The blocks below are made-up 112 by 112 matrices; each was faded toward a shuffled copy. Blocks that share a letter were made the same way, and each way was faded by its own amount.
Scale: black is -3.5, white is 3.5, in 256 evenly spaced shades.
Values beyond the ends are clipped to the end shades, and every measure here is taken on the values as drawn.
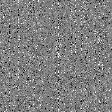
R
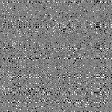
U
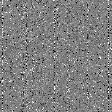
R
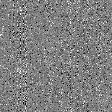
R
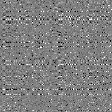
U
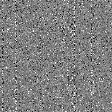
R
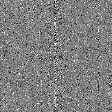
R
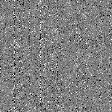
R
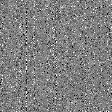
R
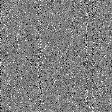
R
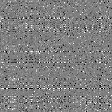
U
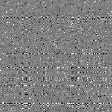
U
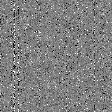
R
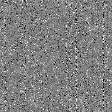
R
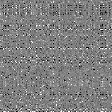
U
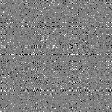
U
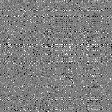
U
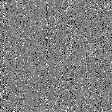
R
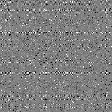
U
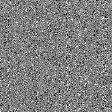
R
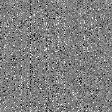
R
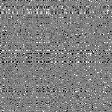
U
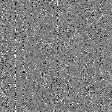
R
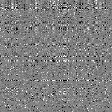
U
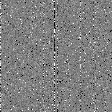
R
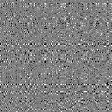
U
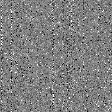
R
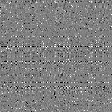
U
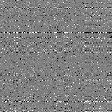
U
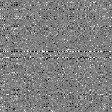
U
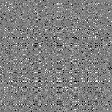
U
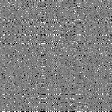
U
